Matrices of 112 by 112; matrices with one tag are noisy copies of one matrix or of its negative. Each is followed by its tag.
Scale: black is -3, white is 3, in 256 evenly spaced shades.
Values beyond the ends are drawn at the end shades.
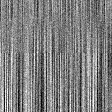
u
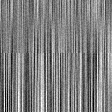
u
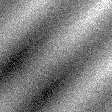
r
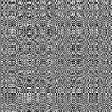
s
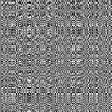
s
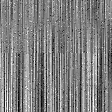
u
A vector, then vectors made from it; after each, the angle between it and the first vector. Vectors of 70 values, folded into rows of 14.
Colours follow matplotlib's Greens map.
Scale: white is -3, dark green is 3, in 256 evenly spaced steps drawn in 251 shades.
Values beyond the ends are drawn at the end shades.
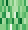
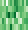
nearly opposite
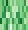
nearly parallel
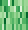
orthogonal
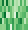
nearly parallel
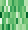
partly opposed
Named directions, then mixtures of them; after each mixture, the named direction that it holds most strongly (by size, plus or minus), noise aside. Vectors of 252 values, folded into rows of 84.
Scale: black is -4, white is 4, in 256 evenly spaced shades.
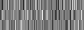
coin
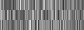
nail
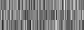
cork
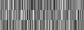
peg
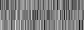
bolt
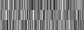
peg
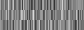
peg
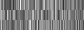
nail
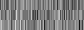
bolt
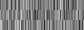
bolt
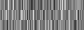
peg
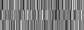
coin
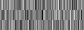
coin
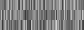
cork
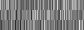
bolt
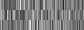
nail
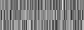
cork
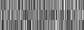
cork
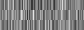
peg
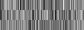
nail
